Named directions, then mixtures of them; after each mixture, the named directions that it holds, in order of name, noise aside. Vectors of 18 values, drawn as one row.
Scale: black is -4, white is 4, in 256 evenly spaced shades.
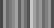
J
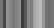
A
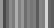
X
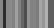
A, X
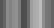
A, J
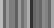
J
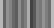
J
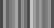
J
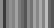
A, X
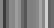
A, X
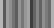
J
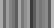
J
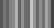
J, X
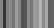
A, X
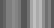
A, J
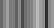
A, X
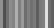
X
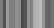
A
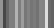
X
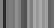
A, X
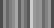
J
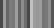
J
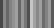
J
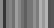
A, X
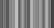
J, X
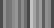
J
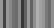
A, J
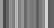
X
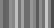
J, X
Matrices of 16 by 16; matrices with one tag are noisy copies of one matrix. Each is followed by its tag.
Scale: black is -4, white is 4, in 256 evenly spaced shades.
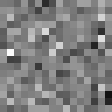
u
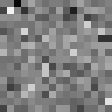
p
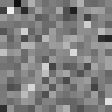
p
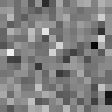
u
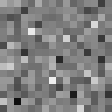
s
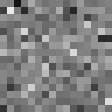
p
